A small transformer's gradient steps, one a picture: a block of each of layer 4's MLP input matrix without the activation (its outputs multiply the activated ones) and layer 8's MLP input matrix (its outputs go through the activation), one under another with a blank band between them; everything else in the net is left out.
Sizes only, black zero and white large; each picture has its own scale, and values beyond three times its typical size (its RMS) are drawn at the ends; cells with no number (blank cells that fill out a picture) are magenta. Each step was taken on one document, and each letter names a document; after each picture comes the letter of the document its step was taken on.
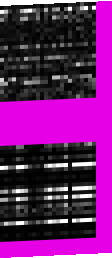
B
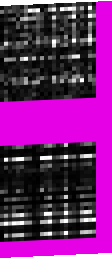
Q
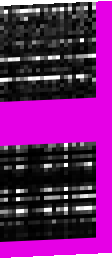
B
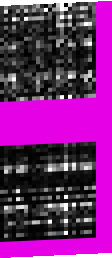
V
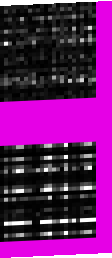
Q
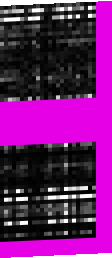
V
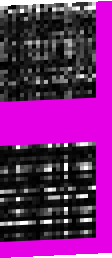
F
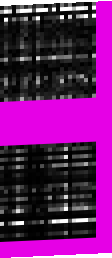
B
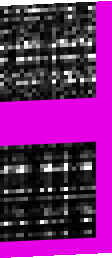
Q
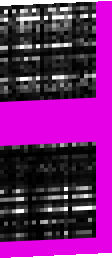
B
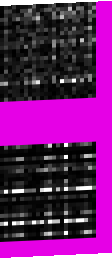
Q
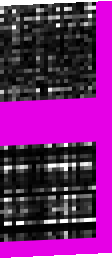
V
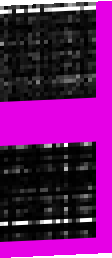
F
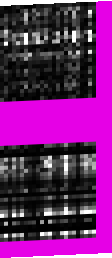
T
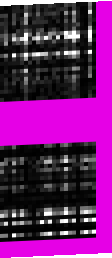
T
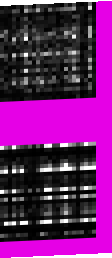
T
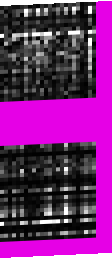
T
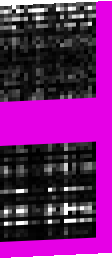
V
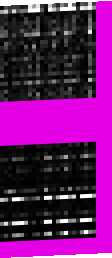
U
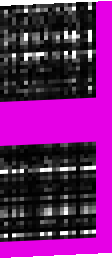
T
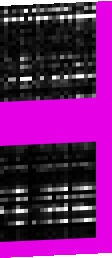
B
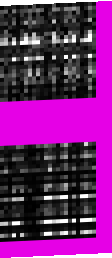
U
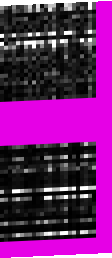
U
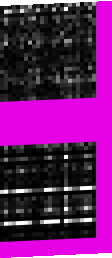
F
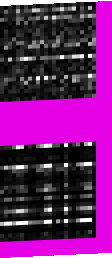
Q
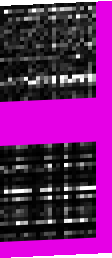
Q
